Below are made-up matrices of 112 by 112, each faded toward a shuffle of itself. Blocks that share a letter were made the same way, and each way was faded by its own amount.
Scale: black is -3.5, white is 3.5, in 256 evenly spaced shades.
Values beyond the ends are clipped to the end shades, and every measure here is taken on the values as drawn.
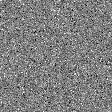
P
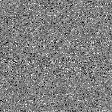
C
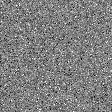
P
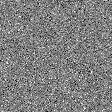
P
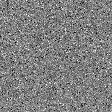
P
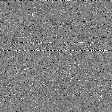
C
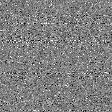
C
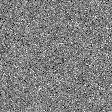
P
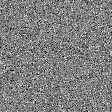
P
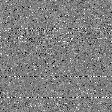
C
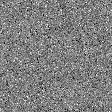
P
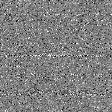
C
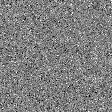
P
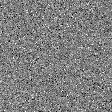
P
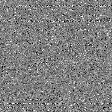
C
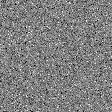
P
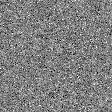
P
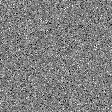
P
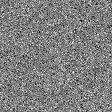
P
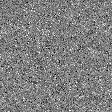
P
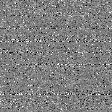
C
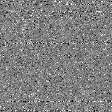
C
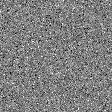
P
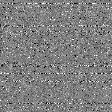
C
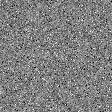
P
